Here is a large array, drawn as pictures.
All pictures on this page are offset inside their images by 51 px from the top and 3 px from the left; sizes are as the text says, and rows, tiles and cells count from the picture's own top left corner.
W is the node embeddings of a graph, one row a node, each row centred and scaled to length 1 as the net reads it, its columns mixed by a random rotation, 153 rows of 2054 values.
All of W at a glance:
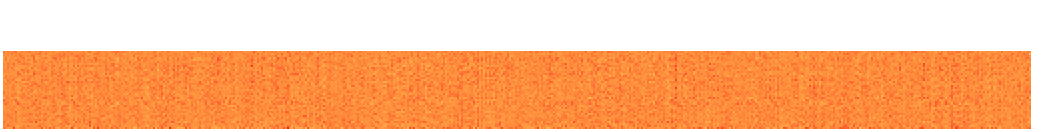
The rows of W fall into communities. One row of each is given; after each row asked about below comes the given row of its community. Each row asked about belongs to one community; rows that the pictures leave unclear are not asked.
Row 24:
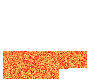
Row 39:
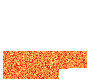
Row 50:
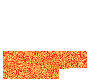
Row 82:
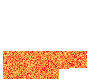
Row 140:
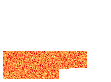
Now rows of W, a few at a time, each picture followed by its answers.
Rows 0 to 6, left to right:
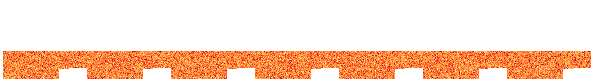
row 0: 140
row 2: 140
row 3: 39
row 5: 24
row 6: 50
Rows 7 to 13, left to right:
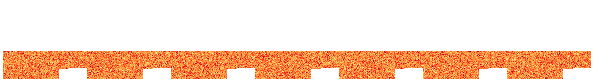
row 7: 39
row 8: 50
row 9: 39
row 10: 140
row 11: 24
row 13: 50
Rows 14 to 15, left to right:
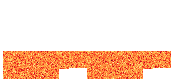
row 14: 50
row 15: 24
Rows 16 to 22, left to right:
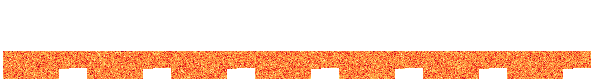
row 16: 39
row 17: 50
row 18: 50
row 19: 140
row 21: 50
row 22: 140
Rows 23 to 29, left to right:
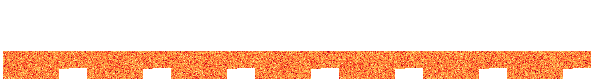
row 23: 50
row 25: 39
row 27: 50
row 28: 50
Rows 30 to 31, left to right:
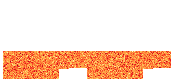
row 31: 140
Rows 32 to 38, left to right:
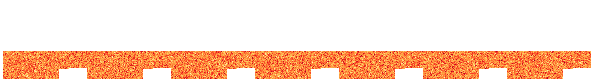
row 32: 24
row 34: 24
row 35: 50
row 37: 24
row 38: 24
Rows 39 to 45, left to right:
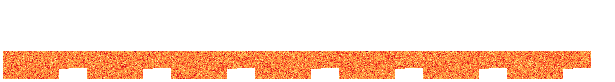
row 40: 39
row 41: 82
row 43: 50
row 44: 50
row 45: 140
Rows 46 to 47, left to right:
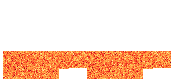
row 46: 50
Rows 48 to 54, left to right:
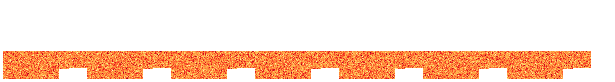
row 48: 82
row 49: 24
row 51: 24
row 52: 140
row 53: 39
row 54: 140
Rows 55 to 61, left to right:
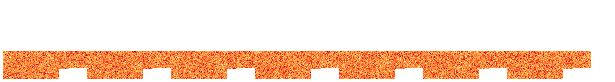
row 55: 24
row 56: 24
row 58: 24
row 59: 39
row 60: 50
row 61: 140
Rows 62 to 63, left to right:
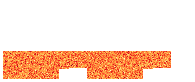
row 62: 50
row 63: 140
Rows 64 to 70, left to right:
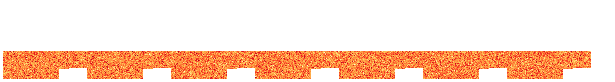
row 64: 140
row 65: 82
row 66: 24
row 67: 50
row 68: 140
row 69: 39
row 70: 140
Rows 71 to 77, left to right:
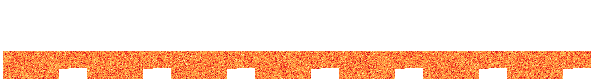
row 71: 24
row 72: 82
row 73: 39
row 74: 24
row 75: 24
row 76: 24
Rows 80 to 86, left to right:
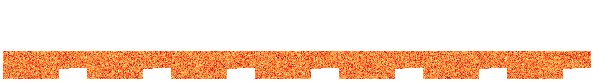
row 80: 39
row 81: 24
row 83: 39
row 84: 24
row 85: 39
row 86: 39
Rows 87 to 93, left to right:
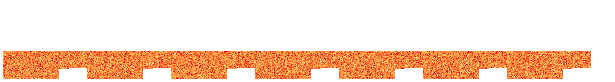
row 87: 140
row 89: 82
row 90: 39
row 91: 24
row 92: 24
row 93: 24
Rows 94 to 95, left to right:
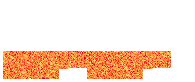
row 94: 24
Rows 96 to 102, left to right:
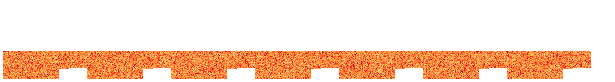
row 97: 140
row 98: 82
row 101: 82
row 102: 50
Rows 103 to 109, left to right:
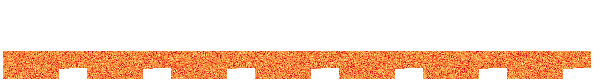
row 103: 50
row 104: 39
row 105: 50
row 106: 50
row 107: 50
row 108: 82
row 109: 140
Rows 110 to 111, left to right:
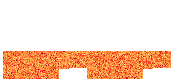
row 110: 82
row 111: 24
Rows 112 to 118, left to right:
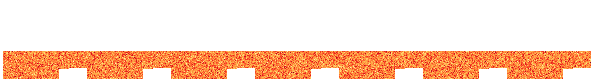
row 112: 39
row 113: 140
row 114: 39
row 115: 24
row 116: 82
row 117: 140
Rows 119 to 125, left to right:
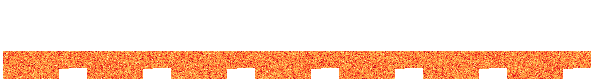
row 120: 39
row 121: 140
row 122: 50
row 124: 39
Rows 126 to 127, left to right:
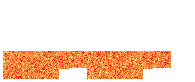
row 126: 24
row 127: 24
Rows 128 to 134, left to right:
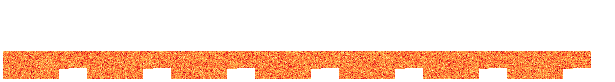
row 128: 24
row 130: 39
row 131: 39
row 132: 39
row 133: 24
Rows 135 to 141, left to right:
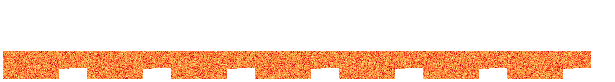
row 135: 50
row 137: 140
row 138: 50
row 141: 82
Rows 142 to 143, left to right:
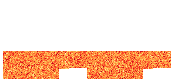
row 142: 82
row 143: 82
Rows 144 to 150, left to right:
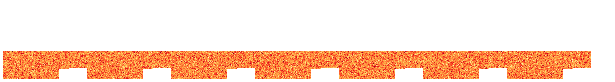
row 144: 39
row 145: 24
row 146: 140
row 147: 50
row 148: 39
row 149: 24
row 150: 39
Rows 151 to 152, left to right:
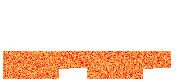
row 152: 140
